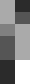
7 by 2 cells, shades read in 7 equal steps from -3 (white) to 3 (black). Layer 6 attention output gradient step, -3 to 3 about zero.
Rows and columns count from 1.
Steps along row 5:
down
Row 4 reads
1 -1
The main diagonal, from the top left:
-1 1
